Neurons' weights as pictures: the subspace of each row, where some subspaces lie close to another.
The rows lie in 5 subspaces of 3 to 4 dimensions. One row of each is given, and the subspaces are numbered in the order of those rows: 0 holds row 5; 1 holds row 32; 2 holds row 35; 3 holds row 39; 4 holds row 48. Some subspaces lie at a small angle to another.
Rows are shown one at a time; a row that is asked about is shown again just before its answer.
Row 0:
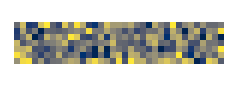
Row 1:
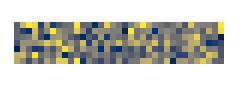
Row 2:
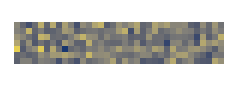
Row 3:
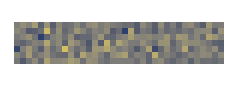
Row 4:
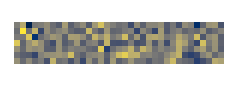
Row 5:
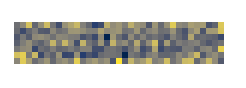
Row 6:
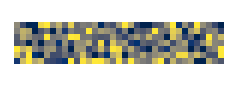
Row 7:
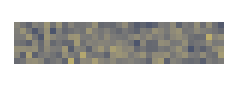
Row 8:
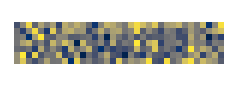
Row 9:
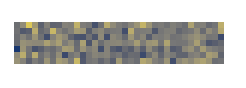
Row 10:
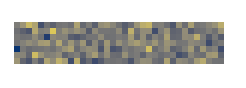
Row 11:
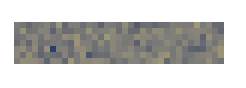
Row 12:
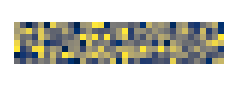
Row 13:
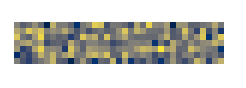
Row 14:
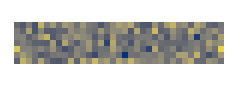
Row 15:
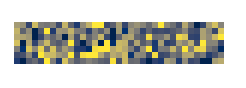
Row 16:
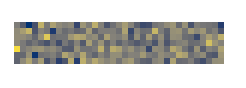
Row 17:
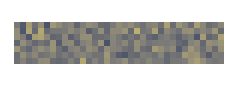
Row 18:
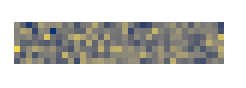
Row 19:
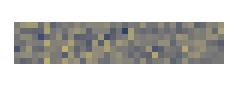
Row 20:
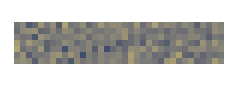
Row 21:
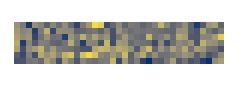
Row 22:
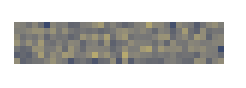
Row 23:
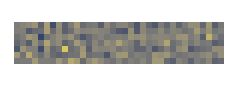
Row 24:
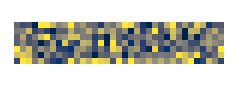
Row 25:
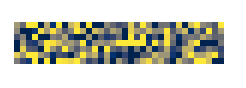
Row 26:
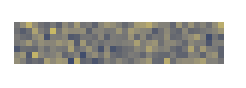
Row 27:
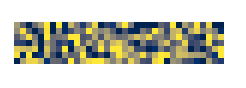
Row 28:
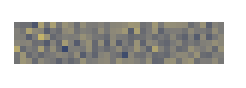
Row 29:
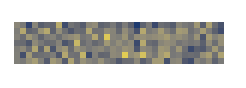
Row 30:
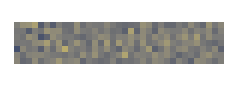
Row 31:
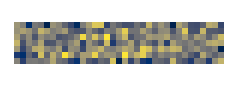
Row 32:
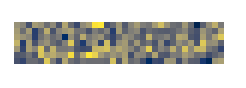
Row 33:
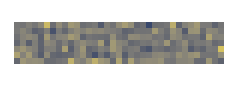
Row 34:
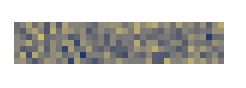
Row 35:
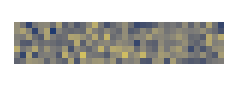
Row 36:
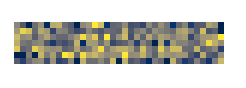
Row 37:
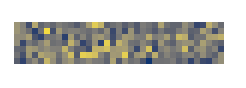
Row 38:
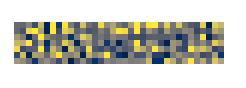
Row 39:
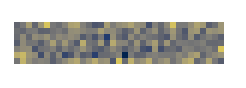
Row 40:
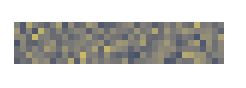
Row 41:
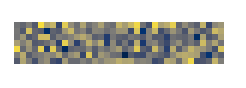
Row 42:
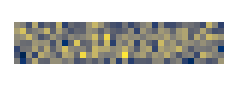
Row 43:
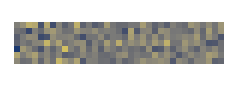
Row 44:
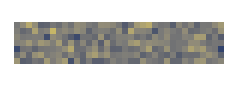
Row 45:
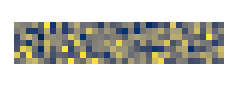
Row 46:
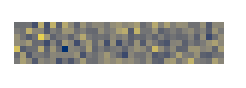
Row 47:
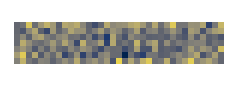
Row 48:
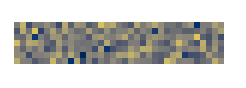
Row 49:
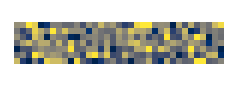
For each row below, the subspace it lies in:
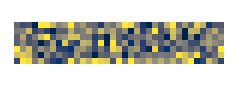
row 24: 3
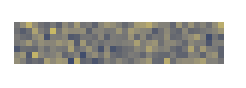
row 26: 0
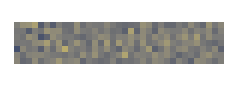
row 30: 3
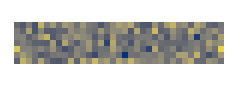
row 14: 4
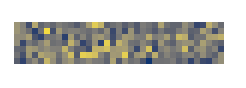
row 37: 1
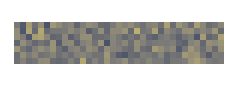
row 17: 4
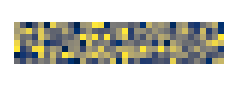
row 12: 3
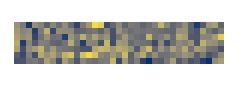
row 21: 1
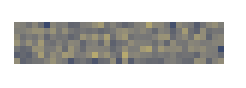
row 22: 3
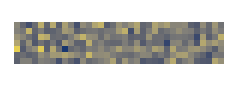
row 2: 1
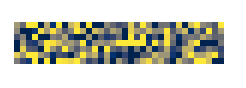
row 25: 4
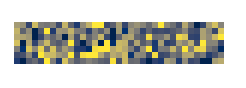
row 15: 1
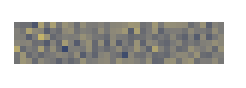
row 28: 3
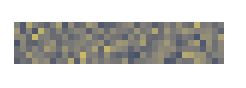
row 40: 4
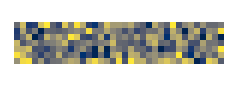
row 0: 4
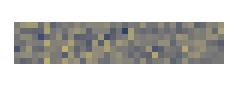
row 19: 1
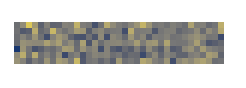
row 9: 2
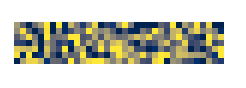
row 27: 2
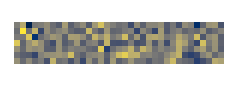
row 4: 4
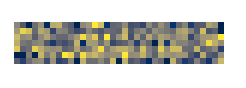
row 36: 0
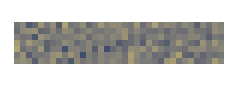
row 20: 4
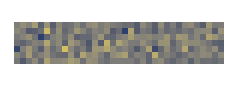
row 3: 1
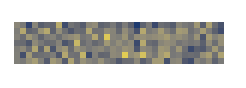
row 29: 1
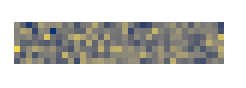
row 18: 2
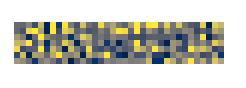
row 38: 2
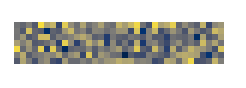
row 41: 1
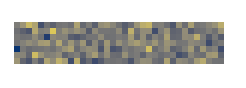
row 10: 0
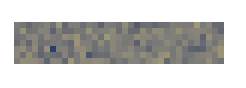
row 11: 1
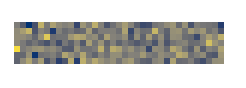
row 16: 0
